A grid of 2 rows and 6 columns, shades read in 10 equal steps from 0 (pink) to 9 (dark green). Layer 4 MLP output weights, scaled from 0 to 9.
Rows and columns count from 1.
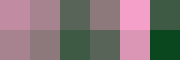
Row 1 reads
2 3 6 4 0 7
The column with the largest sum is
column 6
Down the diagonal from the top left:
2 4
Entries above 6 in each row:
1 2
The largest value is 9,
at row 2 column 6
